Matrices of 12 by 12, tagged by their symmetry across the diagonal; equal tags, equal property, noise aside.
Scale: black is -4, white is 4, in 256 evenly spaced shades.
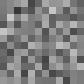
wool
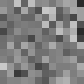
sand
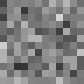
sand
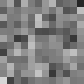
wool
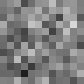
wool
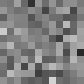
wool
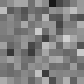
sand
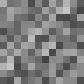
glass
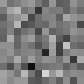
sand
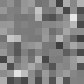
glass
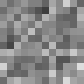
glass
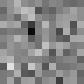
sand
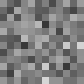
glass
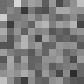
glass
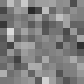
wool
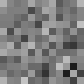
glass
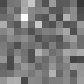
sand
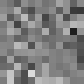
wool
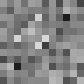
glass
